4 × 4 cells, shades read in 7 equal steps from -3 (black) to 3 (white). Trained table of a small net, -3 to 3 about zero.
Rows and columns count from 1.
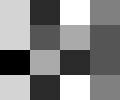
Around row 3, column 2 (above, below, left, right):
-1 -2 -3 -2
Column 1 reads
2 2 -3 2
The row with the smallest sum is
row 3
